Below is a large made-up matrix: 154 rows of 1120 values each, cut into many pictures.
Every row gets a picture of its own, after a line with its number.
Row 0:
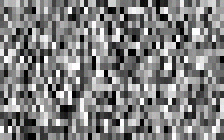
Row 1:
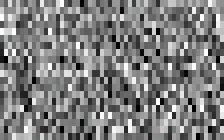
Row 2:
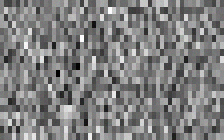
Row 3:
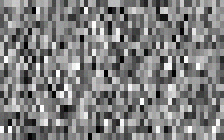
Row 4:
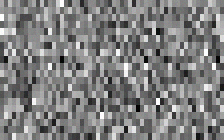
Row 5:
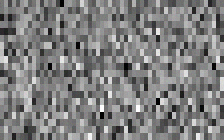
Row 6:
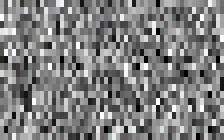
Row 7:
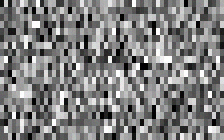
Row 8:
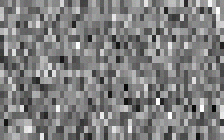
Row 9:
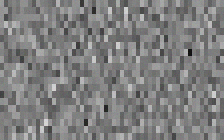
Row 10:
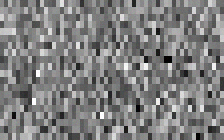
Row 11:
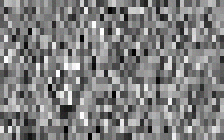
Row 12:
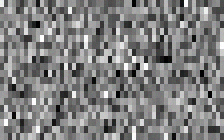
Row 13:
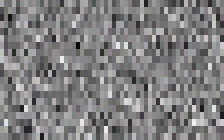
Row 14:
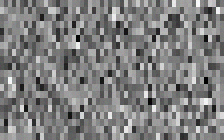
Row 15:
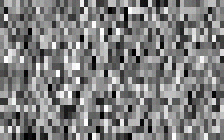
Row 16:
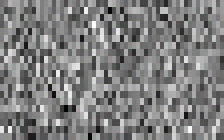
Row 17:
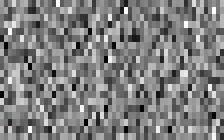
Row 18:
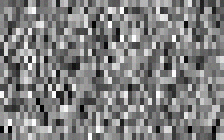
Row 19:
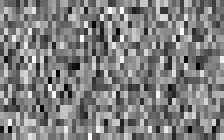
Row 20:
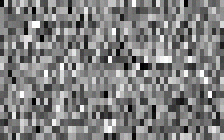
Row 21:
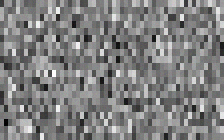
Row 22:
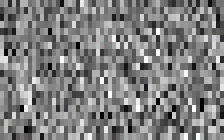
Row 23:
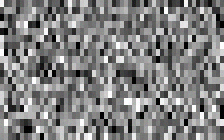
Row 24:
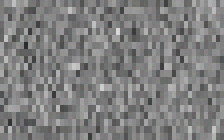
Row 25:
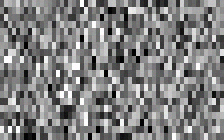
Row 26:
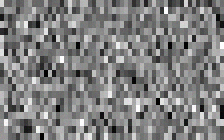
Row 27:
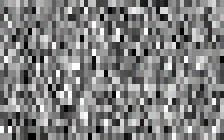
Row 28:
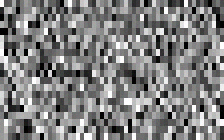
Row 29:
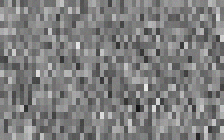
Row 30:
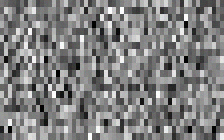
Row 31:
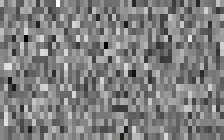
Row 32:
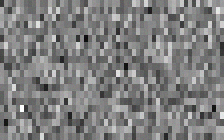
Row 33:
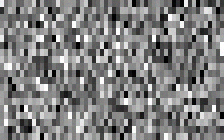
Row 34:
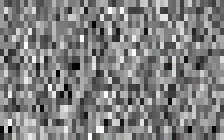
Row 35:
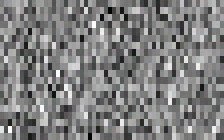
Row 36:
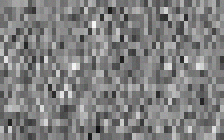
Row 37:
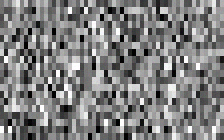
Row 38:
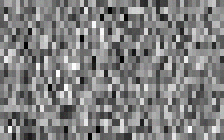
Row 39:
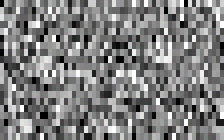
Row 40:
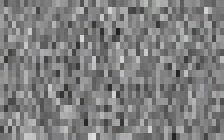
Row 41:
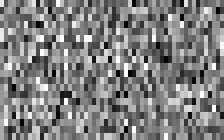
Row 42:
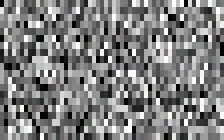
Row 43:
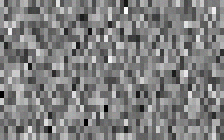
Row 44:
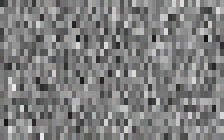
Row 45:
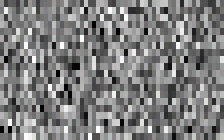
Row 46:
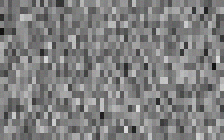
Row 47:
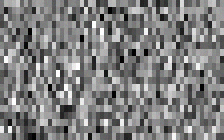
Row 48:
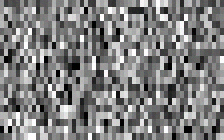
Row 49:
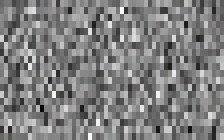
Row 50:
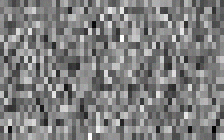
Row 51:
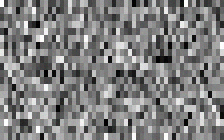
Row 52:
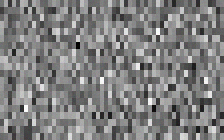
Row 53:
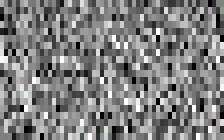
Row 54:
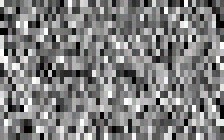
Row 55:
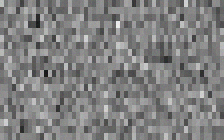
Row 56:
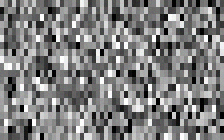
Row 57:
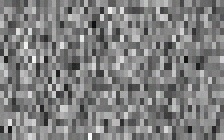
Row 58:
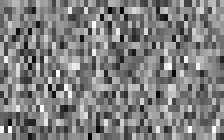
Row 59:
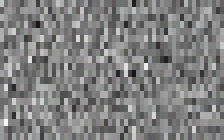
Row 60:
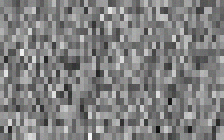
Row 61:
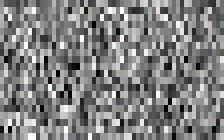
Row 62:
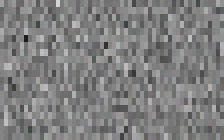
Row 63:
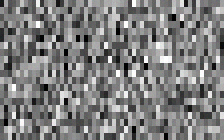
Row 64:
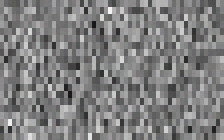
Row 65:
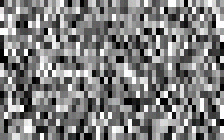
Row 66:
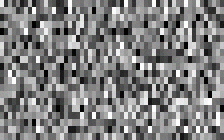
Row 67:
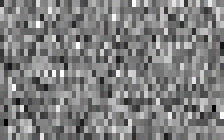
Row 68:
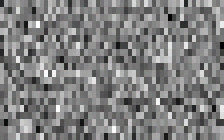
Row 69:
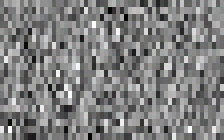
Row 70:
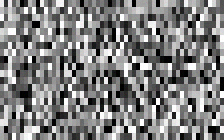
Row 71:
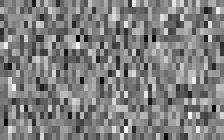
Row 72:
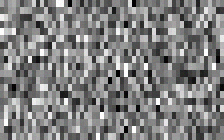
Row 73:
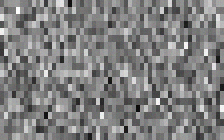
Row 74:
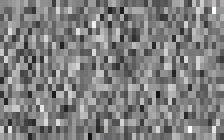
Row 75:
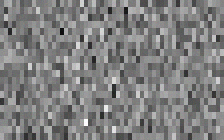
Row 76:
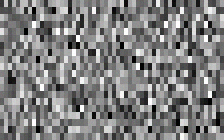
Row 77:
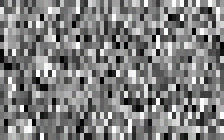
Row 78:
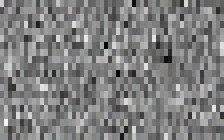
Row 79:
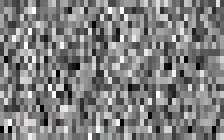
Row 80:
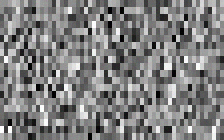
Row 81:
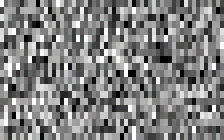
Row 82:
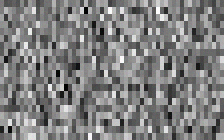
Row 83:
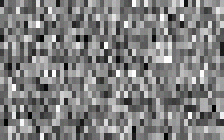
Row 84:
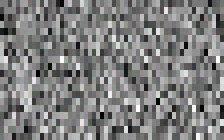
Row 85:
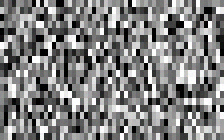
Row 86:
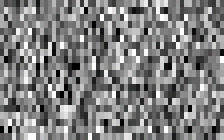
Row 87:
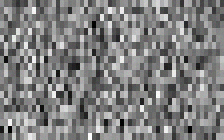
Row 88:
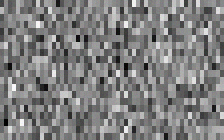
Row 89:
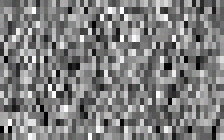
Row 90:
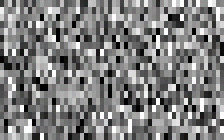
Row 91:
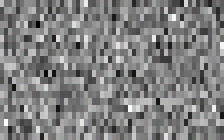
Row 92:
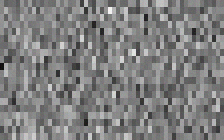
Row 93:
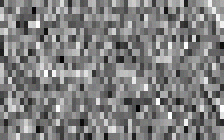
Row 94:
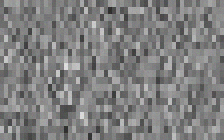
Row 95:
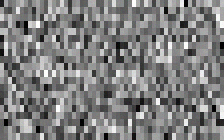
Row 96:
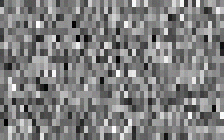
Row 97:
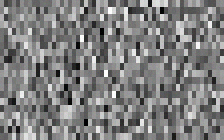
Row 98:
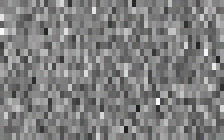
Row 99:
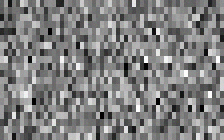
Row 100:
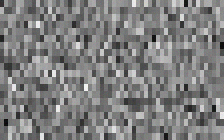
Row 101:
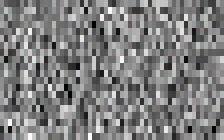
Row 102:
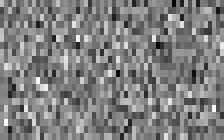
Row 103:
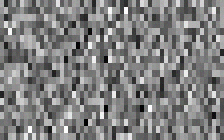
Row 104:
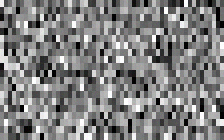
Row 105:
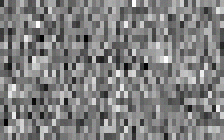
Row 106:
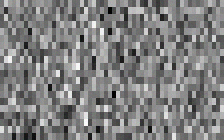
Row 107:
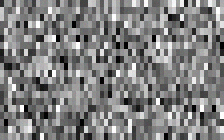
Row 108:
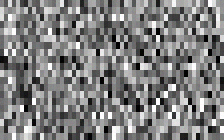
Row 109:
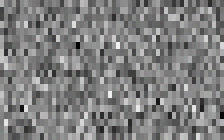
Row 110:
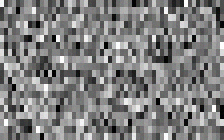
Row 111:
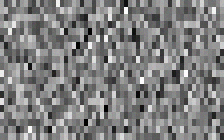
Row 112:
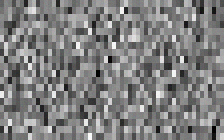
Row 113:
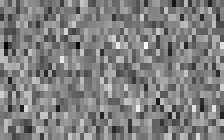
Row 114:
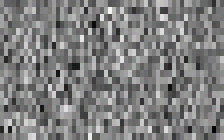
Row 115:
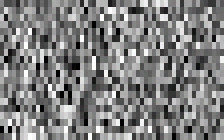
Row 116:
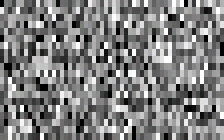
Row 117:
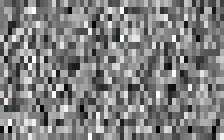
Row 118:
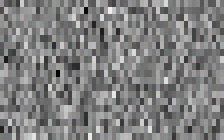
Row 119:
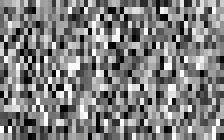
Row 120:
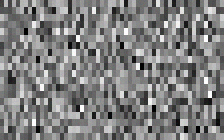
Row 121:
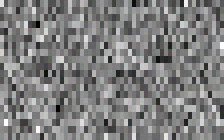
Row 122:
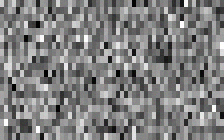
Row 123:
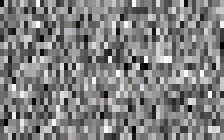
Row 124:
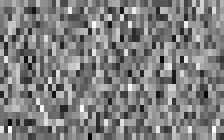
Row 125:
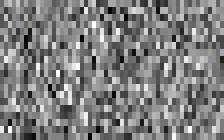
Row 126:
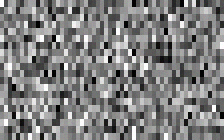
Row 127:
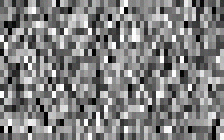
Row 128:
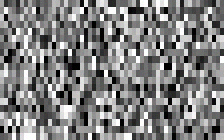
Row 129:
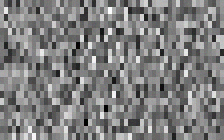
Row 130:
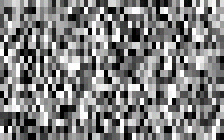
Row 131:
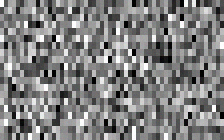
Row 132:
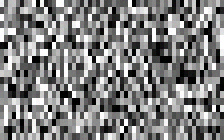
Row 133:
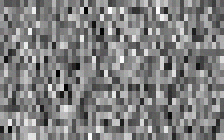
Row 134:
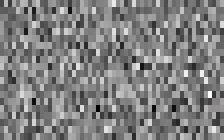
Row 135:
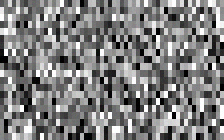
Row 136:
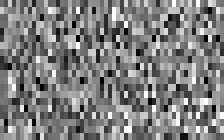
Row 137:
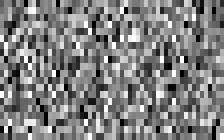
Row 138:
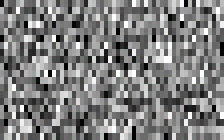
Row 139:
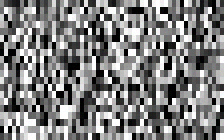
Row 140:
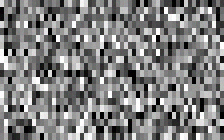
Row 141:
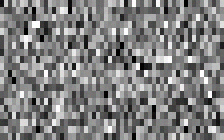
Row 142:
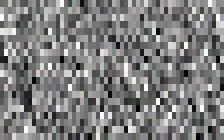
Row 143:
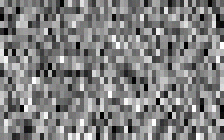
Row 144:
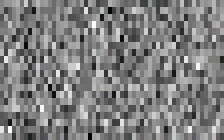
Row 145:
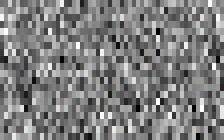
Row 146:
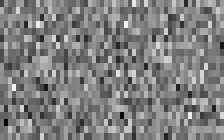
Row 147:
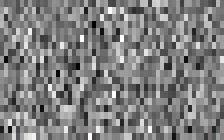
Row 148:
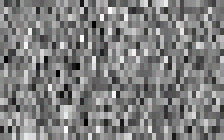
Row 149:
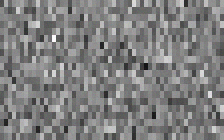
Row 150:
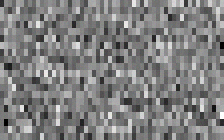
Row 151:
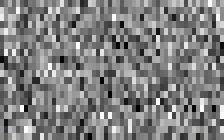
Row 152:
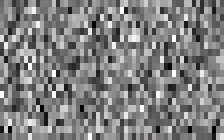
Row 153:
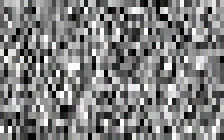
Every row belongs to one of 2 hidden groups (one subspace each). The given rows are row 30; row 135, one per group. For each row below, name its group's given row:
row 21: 135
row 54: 135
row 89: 30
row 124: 30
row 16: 30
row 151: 135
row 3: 30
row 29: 135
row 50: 30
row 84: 135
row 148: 30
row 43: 30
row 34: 30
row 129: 30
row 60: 30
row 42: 135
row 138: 135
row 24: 30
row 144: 30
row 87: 30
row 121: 135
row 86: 30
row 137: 30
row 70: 135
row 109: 135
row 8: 135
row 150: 135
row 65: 135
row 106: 30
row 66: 135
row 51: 135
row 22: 135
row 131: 135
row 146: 135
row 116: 135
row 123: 135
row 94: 30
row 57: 30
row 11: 30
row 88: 135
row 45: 30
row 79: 30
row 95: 135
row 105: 135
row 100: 135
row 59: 135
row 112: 30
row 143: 135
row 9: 30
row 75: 30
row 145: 135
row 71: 135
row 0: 30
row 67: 135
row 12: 135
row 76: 135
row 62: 135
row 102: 135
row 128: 30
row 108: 135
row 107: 135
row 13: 135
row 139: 30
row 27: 30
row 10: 135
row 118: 30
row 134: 135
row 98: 135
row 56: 135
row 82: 30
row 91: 135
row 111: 30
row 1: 135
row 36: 30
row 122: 135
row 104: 135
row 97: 30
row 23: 135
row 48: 30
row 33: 135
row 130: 30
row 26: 135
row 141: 135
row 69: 30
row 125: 30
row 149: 135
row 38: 30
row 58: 30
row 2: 30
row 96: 135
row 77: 135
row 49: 30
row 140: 135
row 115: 30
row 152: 30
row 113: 135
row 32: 135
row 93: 135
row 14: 135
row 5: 135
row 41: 135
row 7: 135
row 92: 30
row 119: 30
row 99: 135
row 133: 30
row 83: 135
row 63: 135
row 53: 135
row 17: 30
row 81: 135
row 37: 30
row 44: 135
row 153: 30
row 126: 135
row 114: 30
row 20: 135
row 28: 135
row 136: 135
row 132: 135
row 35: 30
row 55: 135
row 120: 135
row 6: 135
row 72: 135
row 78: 135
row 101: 30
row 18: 30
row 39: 135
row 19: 30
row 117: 30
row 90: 135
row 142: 135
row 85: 135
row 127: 30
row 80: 30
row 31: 135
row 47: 30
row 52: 135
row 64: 30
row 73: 135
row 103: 30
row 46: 135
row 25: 30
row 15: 30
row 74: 30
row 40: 30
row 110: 135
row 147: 30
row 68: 135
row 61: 30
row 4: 135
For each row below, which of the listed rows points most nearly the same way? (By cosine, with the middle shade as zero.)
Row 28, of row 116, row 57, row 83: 57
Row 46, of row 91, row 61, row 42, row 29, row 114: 42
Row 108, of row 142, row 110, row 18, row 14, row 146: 142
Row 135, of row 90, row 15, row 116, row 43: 90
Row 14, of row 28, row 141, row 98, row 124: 124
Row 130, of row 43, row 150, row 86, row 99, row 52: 43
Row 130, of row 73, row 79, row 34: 73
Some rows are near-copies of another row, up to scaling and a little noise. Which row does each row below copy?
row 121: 51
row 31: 62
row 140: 109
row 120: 76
